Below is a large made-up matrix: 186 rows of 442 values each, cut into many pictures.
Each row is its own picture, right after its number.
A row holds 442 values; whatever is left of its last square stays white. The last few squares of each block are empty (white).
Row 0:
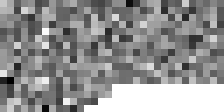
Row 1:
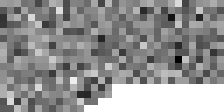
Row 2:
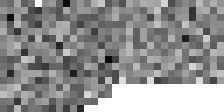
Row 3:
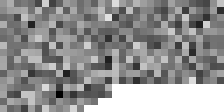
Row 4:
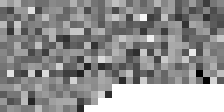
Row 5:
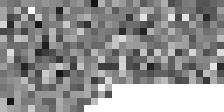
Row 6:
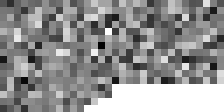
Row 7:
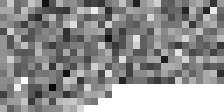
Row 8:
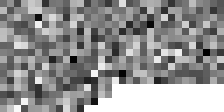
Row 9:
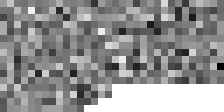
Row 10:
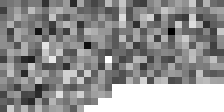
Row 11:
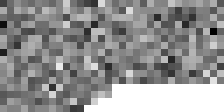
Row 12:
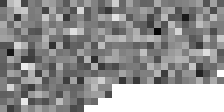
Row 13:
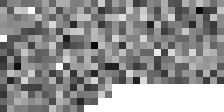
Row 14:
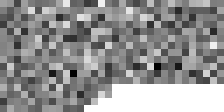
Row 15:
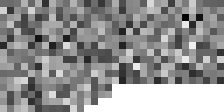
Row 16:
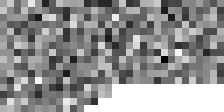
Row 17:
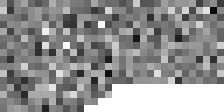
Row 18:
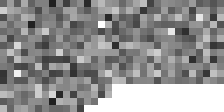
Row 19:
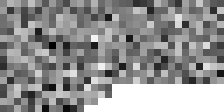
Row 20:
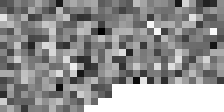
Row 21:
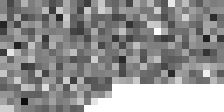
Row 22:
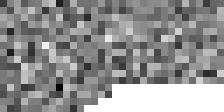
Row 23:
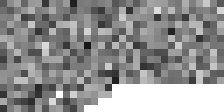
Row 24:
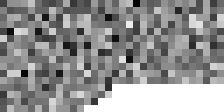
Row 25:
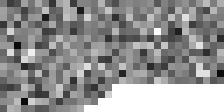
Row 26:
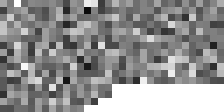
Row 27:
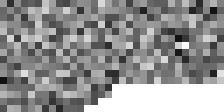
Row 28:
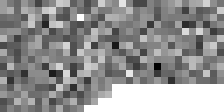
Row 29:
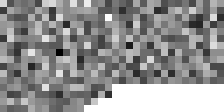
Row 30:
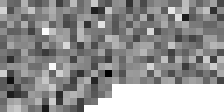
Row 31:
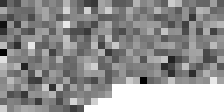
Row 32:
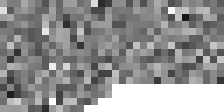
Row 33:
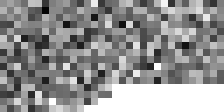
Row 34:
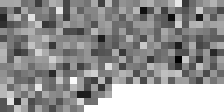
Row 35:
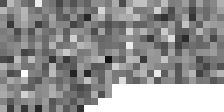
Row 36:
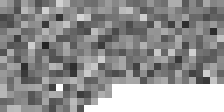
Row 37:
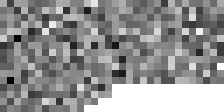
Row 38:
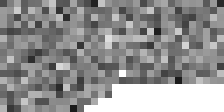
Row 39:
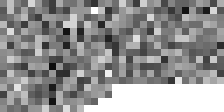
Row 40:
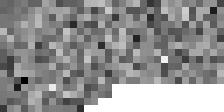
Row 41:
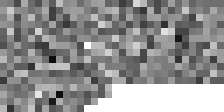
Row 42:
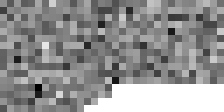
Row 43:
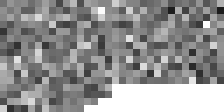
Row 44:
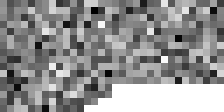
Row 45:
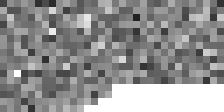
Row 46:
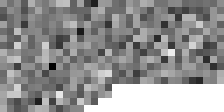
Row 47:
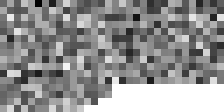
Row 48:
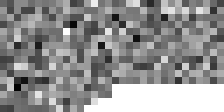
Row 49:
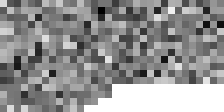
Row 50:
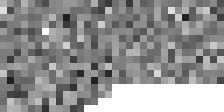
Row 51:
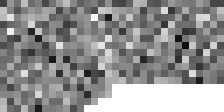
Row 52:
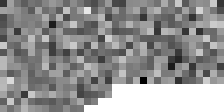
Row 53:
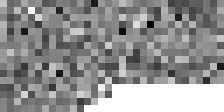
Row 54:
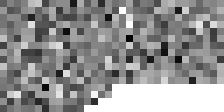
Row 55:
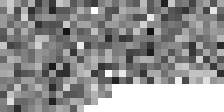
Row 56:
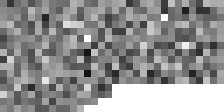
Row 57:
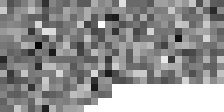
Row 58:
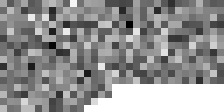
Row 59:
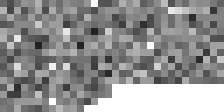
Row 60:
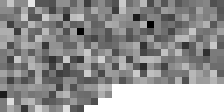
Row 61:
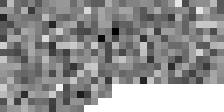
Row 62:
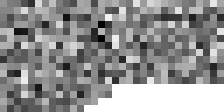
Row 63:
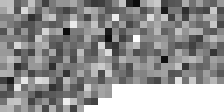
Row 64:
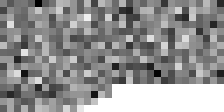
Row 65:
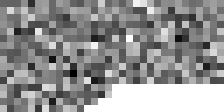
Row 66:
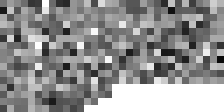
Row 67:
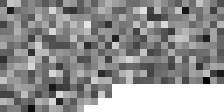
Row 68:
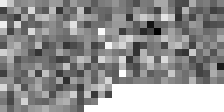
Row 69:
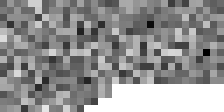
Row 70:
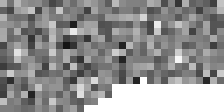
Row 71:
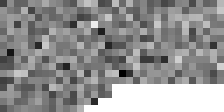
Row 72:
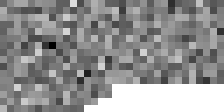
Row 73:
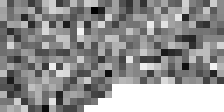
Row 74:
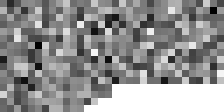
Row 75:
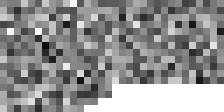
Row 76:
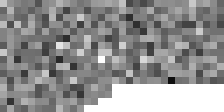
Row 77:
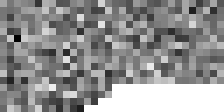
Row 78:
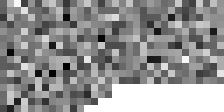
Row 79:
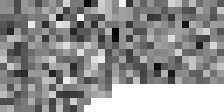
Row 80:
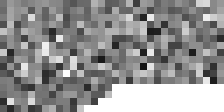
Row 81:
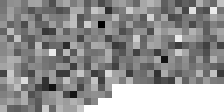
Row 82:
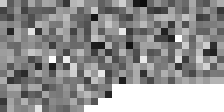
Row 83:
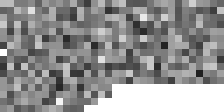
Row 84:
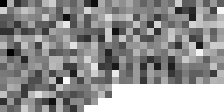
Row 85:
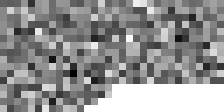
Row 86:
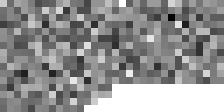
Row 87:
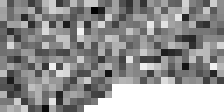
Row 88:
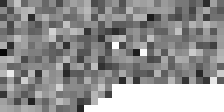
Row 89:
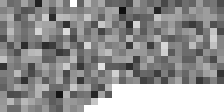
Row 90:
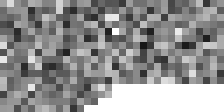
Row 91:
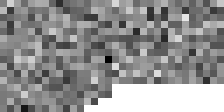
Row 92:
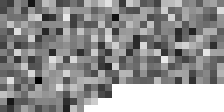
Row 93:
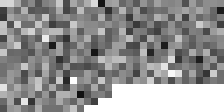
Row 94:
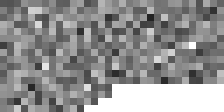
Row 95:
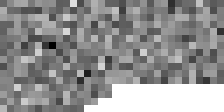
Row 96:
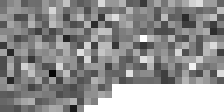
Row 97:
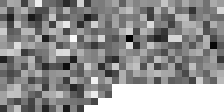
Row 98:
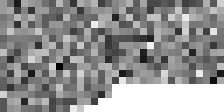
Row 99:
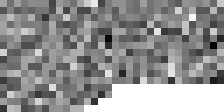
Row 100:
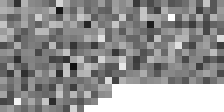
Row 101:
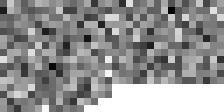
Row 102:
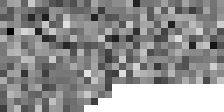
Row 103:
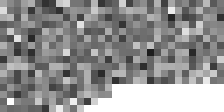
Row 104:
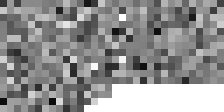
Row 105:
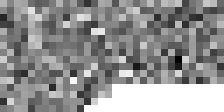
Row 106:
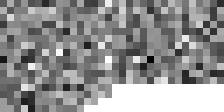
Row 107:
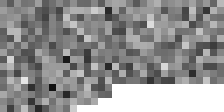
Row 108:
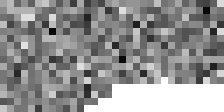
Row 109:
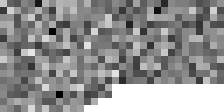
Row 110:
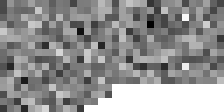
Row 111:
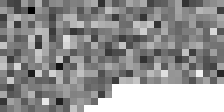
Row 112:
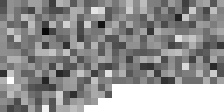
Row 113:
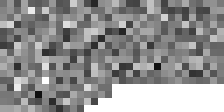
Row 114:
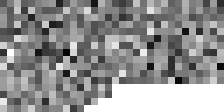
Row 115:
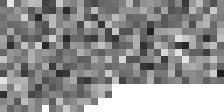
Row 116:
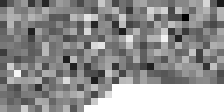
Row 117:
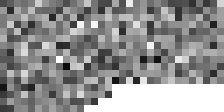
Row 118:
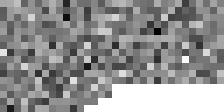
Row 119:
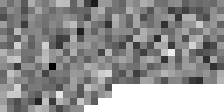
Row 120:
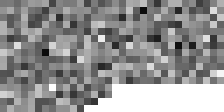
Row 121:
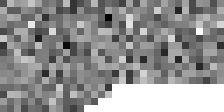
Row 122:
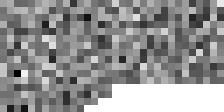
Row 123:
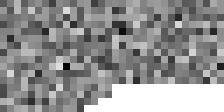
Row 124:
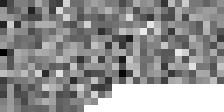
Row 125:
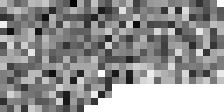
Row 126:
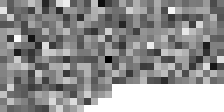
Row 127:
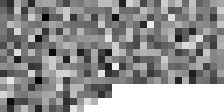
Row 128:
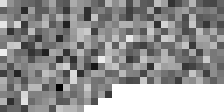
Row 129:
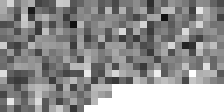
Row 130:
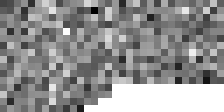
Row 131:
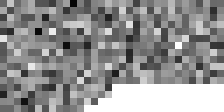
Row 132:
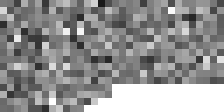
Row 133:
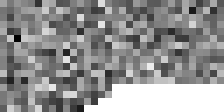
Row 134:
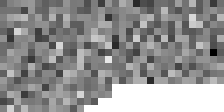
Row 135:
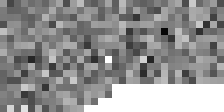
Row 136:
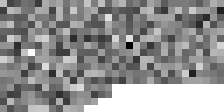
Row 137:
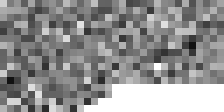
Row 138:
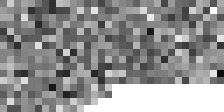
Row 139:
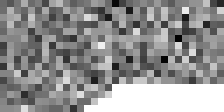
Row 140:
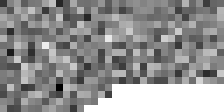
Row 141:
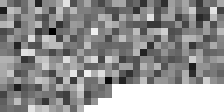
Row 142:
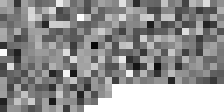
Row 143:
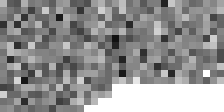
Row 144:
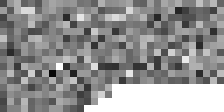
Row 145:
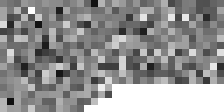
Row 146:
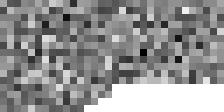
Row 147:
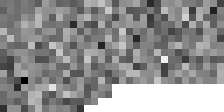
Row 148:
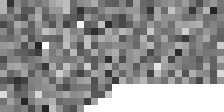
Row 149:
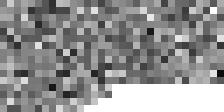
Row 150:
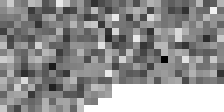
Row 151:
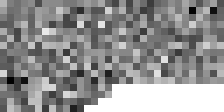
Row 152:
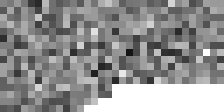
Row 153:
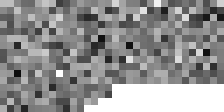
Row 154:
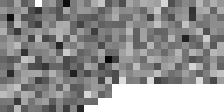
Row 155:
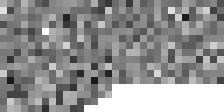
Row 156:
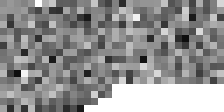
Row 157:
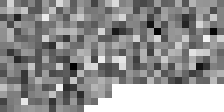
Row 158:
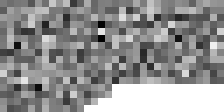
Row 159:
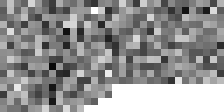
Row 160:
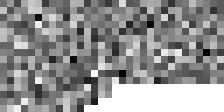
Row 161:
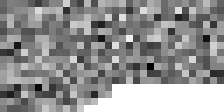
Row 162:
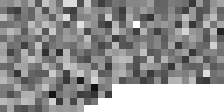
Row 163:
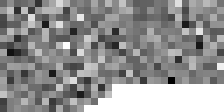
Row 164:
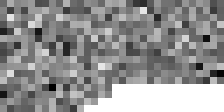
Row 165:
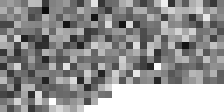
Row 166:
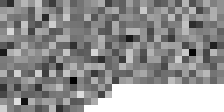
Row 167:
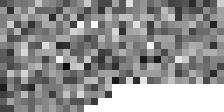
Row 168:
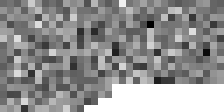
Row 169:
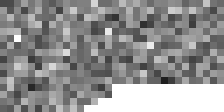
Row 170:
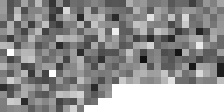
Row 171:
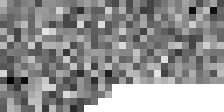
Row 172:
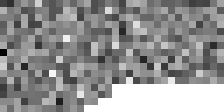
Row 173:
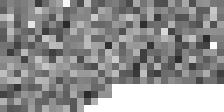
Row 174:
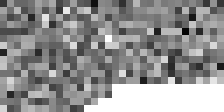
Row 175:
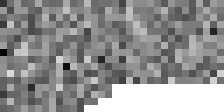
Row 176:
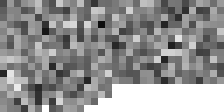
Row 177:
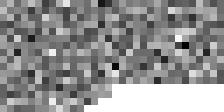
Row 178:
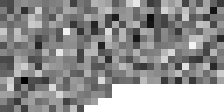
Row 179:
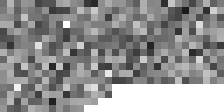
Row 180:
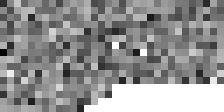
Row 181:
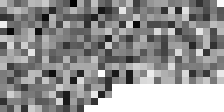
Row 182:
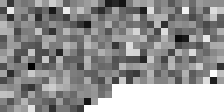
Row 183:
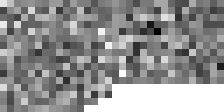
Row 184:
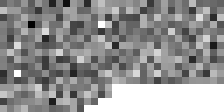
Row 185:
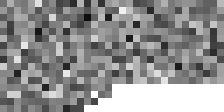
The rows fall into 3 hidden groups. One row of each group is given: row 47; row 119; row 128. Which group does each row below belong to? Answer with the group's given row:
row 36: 128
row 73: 119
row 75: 47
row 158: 47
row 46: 119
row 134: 47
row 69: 119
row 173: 47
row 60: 119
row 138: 119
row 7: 119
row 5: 128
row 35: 47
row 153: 47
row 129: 119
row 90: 119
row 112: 119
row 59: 119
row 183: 128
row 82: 47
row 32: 119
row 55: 119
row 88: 128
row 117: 128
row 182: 47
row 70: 128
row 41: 47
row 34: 128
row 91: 47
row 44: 119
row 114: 128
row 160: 119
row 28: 128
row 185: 47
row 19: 47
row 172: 128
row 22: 128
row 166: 128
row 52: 128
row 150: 119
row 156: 47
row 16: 119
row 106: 47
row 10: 47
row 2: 47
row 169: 119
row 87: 119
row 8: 119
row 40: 119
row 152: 119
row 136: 47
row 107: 119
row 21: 128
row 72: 47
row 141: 47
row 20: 128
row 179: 119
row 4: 128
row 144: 128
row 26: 128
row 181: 47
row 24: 47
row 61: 128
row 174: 128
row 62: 47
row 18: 47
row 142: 128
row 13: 128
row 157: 128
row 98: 128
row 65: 47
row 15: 119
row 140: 128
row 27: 119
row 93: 128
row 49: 47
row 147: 119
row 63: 119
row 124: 128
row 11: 128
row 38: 128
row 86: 128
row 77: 119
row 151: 119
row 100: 128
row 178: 119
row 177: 119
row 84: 128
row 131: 47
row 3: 47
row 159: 119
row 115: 119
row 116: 47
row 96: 128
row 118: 128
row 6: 119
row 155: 119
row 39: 119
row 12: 128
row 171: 119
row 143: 128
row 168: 119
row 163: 128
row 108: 47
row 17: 119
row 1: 128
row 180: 128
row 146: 47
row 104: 128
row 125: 47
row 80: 128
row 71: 128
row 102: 47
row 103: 119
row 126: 119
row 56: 119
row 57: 119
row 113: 119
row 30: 119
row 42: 47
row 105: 128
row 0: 119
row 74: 119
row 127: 119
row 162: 47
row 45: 47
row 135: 47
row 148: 119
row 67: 47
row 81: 119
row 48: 119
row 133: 119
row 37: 128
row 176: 119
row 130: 119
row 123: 128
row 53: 128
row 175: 128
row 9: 128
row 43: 47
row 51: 47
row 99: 128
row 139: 47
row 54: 47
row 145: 128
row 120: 47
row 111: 128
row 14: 128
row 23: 47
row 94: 119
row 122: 47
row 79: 128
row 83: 128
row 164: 47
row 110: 119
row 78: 128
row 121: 47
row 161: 47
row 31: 128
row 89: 47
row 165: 119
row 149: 119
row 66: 119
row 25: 128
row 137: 119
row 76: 128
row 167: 128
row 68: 128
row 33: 119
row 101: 119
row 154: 47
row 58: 47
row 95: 47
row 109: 47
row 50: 119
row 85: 47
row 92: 119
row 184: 47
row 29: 47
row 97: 47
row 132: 119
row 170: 128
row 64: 47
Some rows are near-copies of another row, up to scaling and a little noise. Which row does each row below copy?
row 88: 180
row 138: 149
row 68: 183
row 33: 165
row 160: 8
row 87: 73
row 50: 155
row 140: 22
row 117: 167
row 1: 34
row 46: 119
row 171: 151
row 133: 77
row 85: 65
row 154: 2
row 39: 159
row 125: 181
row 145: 5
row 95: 72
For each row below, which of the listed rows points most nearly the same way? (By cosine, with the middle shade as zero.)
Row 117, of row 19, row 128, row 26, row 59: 26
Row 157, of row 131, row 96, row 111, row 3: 96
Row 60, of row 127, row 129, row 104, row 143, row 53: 129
